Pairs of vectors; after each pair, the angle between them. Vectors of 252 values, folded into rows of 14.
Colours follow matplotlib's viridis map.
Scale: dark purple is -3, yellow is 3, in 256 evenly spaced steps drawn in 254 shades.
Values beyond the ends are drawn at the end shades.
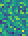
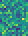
partly aligned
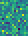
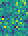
partly opposed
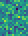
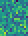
partly opposed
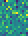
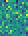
nearly parallel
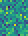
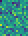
partly opposed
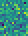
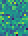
orthogonal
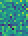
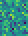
partly aligned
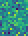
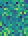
partly opposed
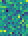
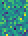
orthogonal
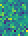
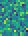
nearly opposite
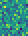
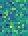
orthogonal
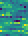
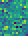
partly opposed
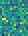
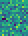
nearly opposite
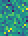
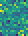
partly opposed
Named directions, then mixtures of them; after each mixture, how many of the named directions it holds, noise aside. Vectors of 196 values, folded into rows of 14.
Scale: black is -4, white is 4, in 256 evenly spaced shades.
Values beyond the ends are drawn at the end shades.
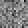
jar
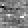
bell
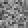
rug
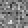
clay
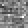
two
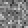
three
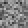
one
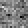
two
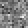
three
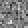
one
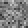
three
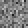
two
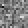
three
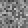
three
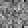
two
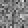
three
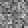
three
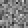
two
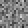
three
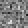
one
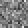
two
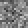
three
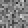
three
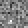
one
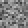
one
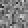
three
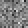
one
